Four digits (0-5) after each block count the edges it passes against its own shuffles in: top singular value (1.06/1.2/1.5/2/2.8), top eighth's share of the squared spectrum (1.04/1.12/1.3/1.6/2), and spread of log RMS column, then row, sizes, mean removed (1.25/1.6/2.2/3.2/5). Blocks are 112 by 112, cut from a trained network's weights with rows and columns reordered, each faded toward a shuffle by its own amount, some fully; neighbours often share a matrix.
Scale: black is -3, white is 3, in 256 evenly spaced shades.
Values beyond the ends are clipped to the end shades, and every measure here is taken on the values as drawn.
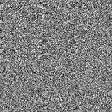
4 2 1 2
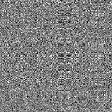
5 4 2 3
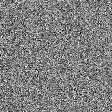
2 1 0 0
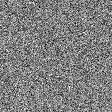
0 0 0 0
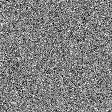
0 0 0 0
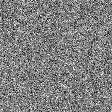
1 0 0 0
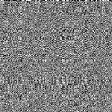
5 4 3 3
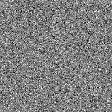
4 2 1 1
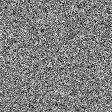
2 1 0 0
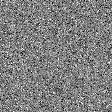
1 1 0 0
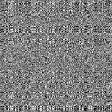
5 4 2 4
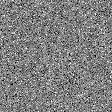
0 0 0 0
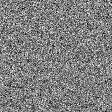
1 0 0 0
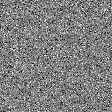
2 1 0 0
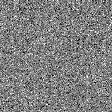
3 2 0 1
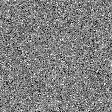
1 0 0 0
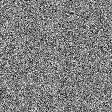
2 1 0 0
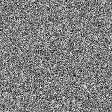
2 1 0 0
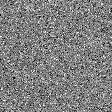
2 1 0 0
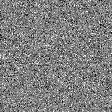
3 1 0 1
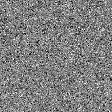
3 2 0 1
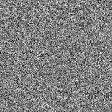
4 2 1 1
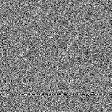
4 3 1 2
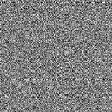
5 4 2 3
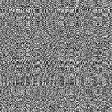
5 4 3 3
